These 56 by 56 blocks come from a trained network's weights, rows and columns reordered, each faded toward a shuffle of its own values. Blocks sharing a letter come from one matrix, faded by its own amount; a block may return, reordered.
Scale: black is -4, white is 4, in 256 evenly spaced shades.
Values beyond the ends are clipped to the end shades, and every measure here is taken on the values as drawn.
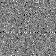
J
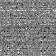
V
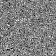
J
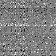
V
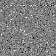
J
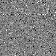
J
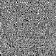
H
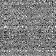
V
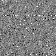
J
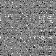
V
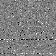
H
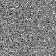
H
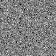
J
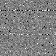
H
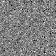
J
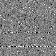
H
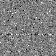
J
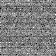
V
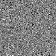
H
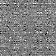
V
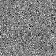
J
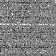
V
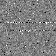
H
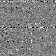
H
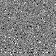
J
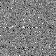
J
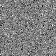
J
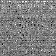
V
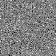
J
